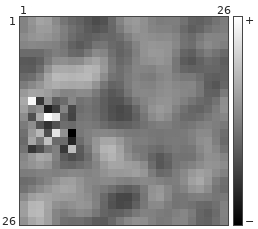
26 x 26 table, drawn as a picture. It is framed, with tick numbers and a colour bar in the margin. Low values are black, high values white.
No single row or column stands out from its neighbours. Overall the values sit about 50% of the way up the scale. The middle left is the roughest part. The distribution is heavy-tailed on both sides. An odd patch, rougher than its surroundings, sits in the middle left.
